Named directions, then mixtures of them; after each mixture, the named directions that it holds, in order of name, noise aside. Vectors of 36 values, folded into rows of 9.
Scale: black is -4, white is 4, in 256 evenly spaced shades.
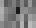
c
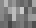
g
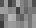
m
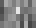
c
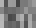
c, m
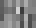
c, g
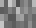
m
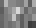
c, g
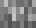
g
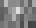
c, g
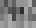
g
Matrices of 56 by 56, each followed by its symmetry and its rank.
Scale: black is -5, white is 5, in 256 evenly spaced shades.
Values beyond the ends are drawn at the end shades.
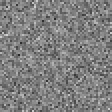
symmetric, full rank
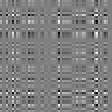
neither, rank one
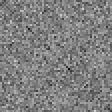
symmetric, full rank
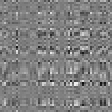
neither, rank three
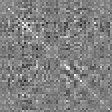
symmetric, rank five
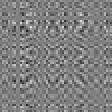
antisymmetric, rank two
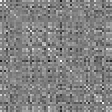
symmetric, rank five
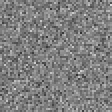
neither, full rank
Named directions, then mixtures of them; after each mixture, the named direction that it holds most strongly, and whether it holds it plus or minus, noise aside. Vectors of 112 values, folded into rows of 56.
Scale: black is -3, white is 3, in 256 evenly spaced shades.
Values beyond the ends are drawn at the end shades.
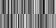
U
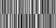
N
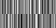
N, plus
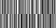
N, plus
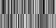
U, plus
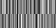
N, minus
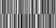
N, plus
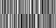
N, plus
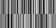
U, plus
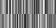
U, minus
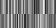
U, minus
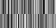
U, plus
